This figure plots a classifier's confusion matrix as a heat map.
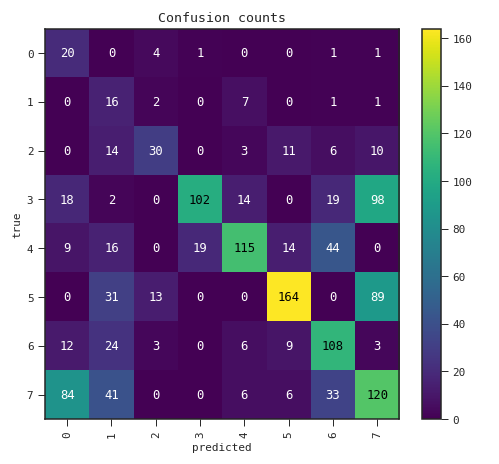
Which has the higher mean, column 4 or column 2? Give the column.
4
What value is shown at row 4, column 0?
9
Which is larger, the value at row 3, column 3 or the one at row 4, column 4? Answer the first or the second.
the second
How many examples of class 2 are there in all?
74
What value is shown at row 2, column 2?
30
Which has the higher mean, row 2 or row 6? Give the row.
6
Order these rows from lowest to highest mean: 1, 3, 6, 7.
1, 6, 3, 7
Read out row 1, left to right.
0 16 2 0 7 0 1 1
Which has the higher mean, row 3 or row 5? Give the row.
5
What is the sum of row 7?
290
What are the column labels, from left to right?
0, 1, 2, 3, 4, 5, 6, 7
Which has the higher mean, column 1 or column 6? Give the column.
6
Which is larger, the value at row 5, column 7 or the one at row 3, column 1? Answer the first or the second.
the first
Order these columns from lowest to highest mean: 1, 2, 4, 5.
2, 1, 4, 5
